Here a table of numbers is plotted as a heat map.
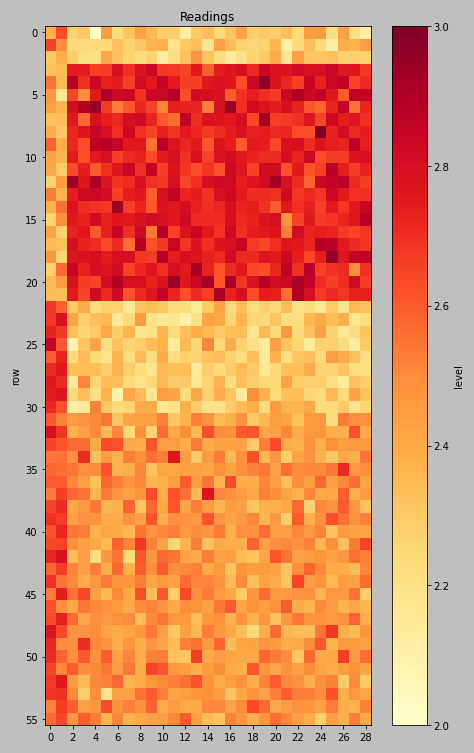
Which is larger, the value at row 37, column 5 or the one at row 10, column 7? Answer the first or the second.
the second
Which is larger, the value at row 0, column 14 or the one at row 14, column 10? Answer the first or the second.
the second
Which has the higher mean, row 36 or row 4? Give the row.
4
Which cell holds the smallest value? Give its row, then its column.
0, 4
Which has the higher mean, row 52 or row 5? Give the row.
5
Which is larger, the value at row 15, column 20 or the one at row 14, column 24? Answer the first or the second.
the first
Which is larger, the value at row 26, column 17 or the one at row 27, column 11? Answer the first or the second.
the second
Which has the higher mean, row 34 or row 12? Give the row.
12
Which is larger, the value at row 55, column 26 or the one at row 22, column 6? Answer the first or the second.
the first
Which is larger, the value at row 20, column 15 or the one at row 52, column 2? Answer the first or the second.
the first
